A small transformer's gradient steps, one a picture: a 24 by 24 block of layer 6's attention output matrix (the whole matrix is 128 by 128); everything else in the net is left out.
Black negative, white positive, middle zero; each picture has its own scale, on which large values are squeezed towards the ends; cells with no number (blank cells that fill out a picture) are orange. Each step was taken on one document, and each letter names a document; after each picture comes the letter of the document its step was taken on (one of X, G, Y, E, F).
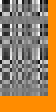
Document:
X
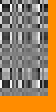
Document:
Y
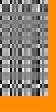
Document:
Y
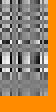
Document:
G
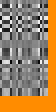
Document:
X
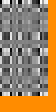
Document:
Y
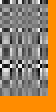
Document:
X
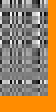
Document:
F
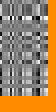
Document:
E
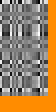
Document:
Y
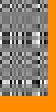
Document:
F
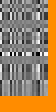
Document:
F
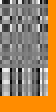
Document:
X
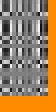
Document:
X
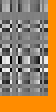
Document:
G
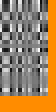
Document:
X
